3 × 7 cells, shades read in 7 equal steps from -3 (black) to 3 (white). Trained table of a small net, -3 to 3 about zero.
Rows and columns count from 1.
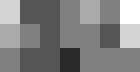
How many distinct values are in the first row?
5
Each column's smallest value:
0 -1 -1 -2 0 -1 0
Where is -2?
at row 3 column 4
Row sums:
4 1 -4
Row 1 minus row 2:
1 -1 0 0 1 1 1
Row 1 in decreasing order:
3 2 1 0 0 -1 -1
